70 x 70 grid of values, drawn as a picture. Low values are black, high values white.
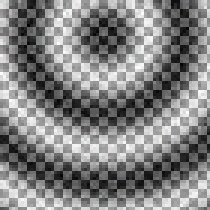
Slope: none. Rings: centred on the top middle. Odd rows or columns: none.
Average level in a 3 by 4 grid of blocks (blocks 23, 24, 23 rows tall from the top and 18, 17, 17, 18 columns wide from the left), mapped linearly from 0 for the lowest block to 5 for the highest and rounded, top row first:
0550 / 4224 / 2222
